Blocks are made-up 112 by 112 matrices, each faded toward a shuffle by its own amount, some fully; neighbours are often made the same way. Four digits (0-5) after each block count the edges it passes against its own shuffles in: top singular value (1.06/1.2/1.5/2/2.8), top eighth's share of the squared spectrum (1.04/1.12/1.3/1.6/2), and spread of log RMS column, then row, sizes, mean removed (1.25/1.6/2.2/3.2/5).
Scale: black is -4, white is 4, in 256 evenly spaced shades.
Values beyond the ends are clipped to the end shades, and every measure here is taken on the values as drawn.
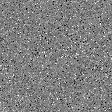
0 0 0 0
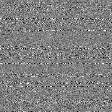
2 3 0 4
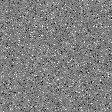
0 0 0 0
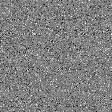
1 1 0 2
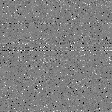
4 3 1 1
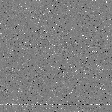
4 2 0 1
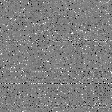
4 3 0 2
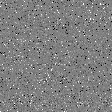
2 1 0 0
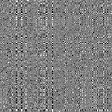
5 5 4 3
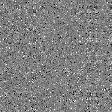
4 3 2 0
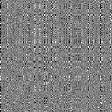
5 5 4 3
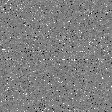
3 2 0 1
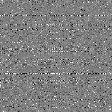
4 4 1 3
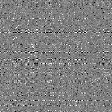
5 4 2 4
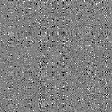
5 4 3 2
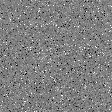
2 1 0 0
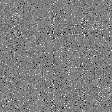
4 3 2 1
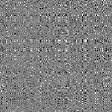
5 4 3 3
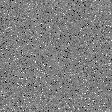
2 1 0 0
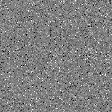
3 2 1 1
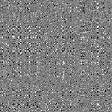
5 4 3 3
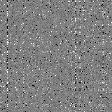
4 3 2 1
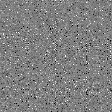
4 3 2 1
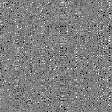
4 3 2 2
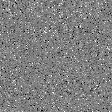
3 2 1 1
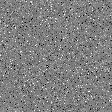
0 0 0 0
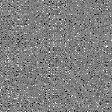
4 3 2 1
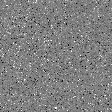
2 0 0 0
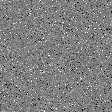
2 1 0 0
